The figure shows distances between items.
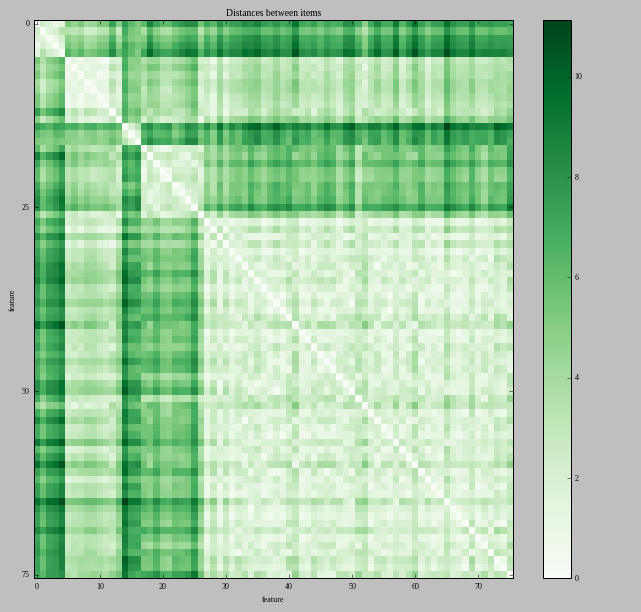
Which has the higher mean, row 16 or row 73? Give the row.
16
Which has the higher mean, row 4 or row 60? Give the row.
4
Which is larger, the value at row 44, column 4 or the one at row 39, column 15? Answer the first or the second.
the first
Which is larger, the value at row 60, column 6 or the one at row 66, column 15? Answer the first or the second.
the second
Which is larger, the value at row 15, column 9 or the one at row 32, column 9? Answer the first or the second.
the first
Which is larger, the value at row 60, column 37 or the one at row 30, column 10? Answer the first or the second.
the first
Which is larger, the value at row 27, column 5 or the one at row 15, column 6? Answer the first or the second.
the second
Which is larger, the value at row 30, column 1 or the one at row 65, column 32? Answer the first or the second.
the first
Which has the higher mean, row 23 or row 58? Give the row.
23
